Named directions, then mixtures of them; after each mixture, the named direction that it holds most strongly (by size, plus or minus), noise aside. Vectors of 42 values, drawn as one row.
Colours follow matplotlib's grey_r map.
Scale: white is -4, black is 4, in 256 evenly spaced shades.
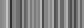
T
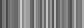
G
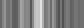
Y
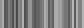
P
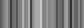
T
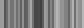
P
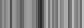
Y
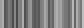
P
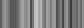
Y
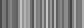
G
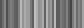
G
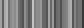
P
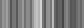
Y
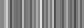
T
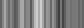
Y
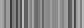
T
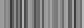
T
